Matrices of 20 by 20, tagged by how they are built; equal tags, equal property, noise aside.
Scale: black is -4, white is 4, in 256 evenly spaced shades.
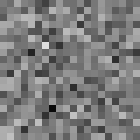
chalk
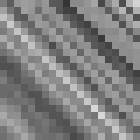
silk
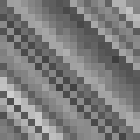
silk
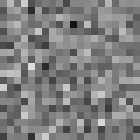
chalk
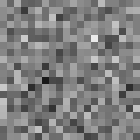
chalk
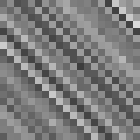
silk
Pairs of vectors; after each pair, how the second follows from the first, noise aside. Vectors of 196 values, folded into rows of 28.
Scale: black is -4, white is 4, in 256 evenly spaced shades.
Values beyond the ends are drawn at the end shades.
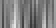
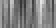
reversed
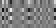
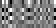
scaled up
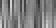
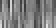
copied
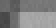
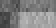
copied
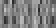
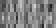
reversed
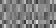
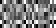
scaled up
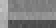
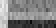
scaled up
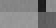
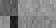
reversed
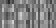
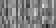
reversed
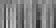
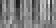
reversed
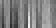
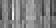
wrapped around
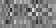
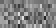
reversed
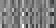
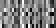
scaled up
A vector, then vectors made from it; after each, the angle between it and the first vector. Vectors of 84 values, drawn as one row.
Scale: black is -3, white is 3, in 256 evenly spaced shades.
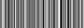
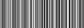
partly opposed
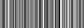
nearly opposite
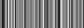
nearly opposite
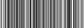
partly aligned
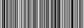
partly opposed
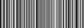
orthogonal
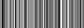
nearly opposite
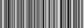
nearly parallel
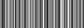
nearly opposite
